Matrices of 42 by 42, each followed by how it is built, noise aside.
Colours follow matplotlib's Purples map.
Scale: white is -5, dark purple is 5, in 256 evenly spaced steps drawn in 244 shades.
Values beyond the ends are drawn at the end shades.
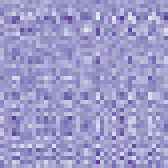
low rank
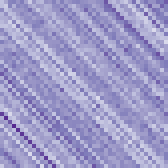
Toeplitz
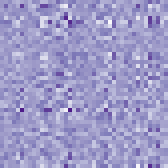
low rank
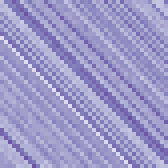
Toeplitz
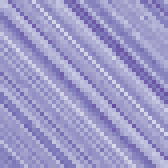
Toeplitz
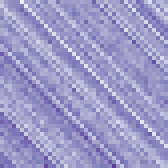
Toeplitz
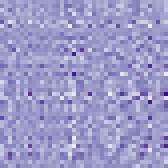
low rank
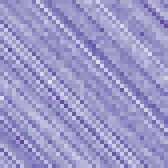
Toeplitz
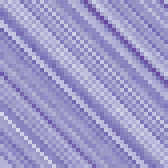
Toeplitz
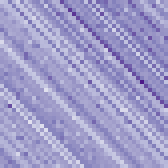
Toeplitz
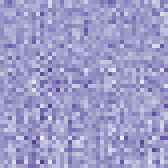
low rank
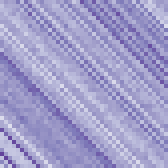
Toeplitz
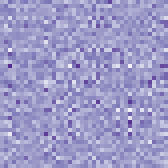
low rank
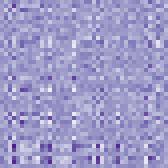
low rank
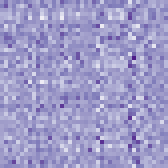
low rank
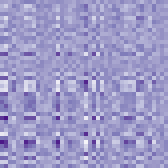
low rank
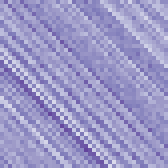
Toeplitz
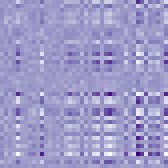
low rank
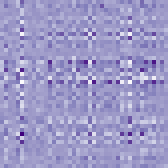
low rank
